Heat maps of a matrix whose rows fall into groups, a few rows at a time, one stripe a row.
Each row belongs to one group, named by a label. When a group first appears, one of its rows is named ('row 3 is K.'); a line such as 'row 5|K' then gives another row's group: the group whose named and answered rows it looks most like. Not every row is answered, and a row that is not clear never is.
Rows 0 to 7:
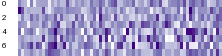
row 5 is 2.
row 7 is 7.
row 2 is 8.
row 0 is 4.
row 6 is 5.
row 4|7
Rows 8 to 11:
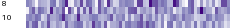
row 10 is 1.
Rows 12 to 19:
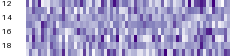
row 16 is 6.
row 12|7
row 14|1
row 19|8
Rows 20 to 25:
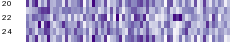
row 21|5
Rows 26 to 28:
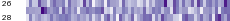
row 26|8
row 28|2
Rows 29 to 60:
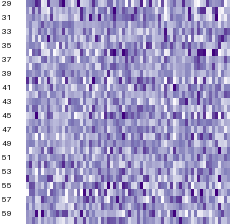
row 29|1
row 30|7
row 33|8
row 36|7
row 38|7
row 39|5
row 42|8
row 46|4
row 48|4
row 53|4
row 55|5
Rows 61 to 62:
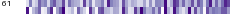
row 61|8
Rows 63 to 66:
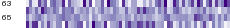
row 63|8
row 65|7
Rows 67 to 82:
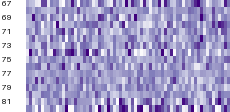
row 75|8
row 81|2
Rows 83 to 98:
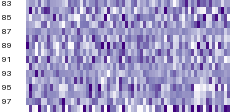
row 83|4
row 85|7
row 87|1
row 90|4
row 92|2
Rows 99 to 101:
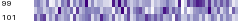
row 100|2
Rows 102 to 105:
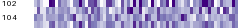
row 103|2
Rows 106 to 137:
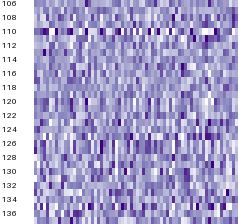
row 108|8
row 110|1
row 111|4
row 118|2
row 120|1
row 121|1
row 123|6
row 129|7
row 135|7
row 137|2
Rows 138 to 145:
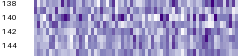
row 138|7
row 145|4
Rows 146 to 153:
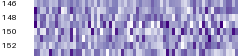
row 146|2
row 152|4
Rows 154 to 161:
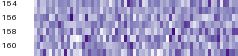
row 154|2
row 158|8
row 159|6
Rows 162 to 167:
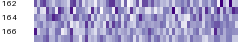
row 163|8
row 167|1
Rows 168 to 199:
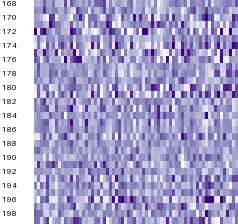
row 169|4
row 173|8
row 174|8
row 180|2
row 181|8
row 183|1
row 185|1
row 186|1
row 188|1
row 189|5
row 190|4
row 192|7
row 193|8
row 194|7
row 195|8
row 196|7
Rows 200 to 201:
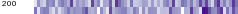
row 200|8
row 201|7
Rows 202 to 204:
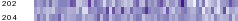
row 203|7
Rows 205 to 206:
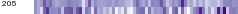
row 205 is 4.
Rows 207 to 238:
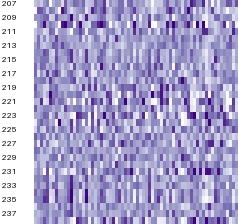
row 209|1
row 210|5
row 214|1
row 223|4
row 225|8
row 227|7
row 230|8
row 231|4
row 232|1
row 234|1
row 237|5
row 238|4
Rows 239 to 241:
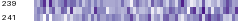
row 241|4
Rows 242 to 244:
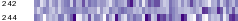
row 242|2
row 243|7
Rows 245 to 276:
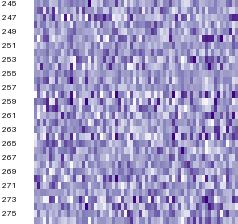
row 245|2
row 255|1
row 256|1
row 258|8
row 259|1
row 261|7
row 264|8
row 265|5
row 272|6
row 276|4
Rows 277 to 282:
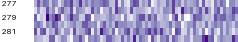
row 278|8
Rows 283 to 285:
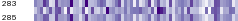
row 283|1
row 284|6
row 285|1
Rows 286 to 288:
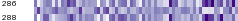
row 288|7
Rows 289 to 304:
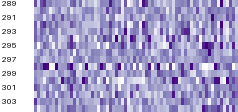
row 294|5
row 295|7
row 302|8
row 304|7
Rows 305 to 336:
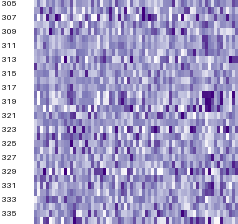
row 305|8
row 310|7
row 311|7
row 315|1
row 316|2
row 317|1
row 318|7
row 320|4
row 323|2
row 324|5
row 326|2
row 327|7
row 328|8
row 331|7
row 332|7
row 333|5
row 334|2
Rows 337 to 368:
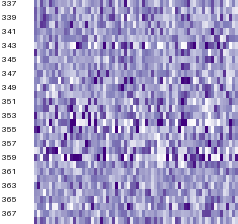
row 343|4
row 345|7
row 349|7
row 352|1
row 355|5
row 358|5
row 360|4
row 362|5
